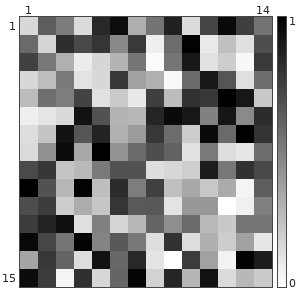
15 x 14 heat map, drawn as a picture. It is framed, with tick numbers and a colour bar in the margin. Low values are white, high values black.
The centre is the calmest part. The values spread evenly over their range. The bottom right is the ninth with the lowest average. Neither half mirrors the other. No overall slope runs across the table.
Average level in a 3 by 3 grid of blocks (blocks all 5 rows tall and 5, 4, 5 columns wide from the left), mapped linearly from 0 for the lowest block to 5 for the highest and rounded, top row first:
1 1 4
4 4 4
5 3 0
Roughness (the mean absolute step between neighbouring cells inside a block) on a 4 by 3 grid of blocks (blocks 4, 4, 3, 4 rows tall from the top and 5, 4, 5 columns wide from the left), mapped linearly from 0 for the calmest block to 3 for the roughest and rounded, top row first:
122
102
101
322
